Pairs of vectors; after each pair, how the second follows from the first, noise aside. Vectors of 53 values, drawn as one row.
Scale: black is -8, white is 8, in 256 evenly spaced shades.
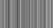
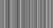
copied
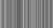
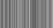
reversed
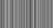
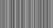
shuffled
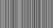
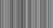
shuffled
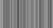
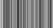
scaled up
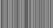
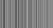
shuffled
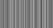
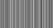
copied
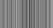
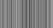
copied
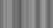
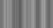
copied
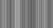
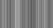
copied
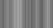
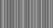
shuffled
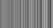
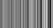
scaled up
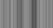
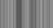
reversed
